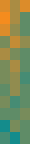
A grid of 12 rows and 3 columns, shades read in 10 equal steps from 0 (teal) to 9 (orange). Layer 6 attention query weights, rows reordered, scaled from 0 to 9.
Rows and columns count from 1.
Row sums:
22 18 16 16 13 13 11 11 9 10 7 5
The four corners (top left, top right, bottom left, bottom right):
8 8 2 3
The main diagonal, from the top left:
8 6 3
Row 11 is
0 4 3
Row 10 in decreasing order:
4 3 3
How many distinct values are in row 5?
3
